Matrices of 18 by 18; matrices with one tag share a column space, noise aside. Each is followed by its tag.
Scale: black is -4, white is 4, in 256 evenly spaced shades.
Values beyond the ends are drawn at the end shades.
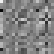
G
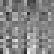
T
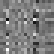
G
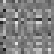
G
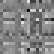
G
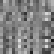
T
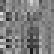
T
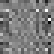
G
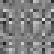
G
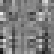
T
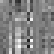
T
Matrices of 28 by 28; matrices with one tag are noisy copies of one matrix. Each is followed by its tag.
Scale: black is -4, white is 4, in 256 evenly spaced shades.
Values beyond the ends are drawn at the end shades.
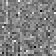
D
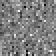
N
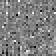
D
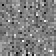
N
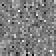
N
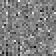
D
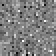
N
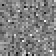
N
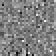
N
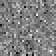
N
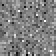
N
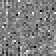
D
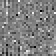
D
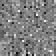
N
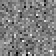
N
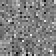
N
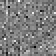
D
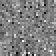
N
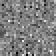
N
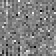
D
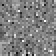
N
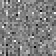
D
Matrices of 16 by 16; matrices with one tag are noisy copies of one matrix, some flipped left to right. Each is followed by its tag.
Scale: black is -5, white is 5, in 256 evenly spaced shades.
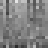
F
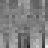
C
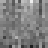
F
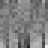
C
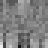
C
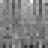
F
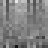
F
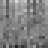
F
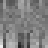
C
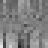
C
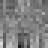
C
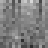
F
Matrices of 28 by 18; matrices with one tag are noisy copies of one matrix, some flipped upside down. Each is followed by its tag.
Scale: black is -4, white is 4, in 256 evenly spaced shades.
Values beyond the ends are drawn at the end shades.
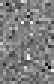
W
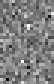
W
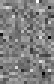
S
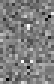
W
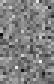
S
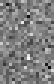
W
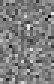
W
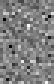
W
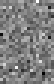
S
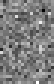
S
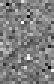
W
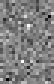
W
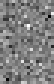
W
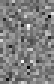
W
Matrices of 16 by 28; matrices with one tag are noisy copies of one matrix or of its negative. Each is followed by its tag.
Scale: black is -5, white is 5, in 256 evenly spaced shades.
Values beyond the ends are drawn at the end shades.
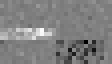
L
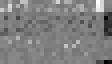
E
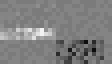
L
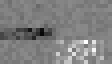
L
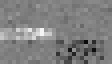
L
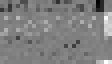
E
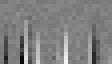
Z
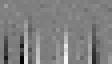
Z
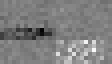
L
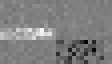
L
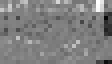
E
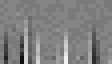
Z
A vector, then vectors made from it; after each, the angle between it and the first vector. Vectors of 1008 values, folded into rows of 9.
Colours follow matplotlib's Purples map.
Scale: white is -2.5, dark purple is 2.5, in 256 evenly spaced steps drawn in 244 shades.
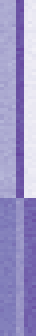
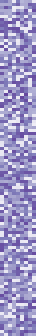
orthogonal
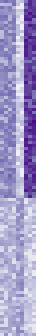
nearly opposite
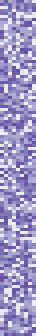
orthogonal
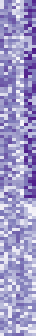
partly opposed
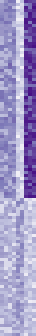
nearly opposite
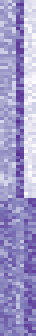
nearly parallel
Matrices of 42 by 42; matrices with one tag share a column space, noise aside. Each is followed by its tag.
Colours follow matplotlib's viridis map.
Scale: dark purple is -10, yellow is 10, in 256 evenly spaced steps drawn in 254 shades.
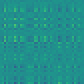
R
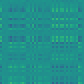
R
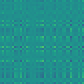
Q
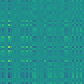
Q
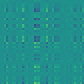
R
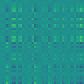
R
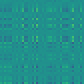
R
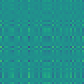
Q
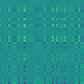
R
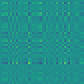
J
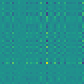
J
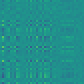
Q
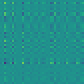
J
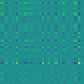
J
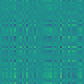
Q
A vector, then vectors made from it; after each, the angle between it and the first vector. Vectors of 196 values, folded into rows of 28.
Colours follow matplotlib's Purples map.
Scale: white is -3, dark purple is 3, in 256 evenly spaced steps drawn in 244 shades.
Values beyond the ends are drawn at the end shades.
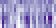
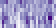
nearly parallel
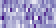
partly aligned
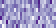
orthogonal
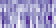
nearly parallel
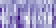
nearly opposite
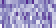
partly aligned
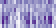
nearly parallel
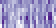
nearly parallel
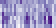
nearly parallel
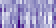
nearly opposite
